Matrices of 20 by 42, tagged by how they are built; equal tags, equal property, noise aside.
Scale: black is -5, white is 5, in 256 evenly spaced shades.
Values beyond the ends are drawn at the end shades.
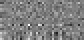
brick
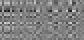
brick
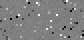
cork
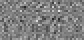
brick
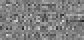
brick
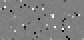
cork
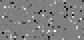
cork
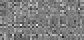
brick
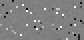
cork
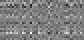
brick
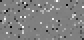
cork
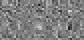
brick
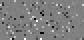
cork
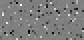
cork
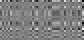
brick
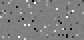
cork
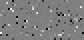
cork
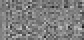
brick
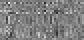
brick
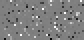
cork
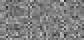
brick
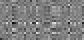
brick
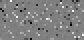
cork
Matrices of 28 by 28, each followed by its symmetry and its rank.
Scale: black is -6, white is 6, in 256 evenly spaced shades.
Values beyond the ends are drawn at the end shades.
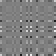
symmetric, rank one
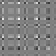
symmetric, rank one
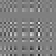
neither, rank one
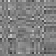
neither, rank three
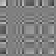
symmetric, rank one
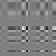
neither, rank one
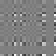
symmetric, rank one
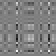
neither, rank one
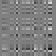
neither, rank one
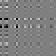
neither, rank one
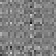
neither, rank three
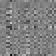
neither, rank three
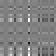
neither, rank one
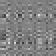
neither, rank three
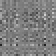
neither, rank three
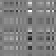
neither, rank one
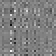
neither, rank three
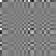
symmetric, rank one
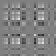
symmetric, rank one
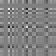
symmetric, rank one
